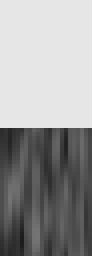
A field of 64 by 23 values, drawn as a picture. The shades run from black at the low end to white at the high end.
It is made of 2 by 1 panels. Panel 1,1: very high, flat. Panel 2,1: low, streaked downward.
